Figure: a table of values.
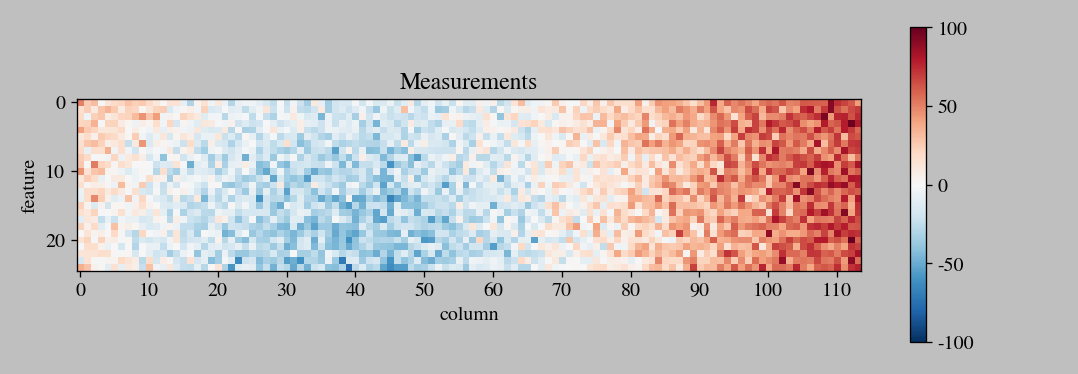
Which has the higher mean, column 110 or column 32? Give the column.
110
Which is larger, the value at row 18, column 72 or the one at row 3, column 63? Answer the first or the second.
the first
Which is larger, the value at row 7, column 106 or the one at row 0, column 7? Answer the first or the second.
the first
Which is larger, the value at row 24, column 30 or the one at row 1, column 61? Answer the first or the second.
the second
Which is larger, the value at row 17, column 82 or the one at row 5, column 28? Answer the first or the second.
the first
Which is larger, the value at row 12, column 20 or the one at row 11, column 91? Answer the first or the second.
the second
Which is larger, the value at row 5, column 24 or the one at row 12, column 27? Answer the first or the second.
the first
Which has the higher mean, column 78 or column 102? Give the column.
102
